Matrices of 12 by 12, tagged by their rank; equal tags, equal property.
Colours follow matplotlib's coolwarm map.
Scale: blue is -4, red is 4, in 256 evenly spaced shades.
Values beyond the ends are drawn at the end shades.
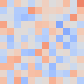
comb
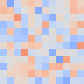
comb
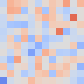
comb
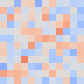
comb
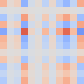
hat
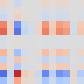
hat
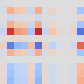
hat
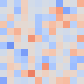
comb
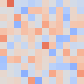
comb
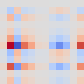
hat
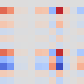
hat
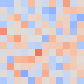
comb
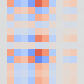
hat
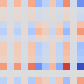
hat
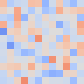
comb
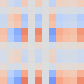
hat
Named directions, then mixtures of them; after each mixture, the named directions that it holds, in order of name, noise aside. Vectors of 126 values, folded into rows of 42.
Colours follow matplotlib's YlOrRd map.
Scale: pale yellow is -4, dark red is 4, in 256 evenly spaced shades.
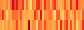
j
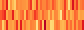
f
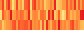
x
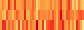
f, j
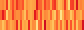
f, j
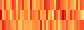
x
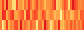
f, x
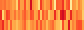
j, x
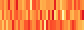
f, j, x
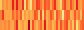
j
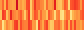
f, j, x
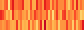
f, j, x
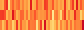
f, j, x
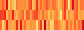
f
